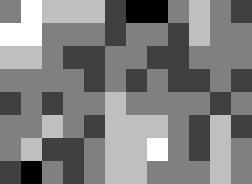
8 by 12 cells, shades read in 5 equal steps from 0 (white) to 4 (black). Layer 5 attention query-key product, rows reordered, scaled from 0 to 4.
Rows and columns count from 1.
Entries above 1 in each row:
7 9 10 12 11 7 7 9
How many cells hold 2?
45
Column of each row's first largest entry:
7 6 4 5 1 5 3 2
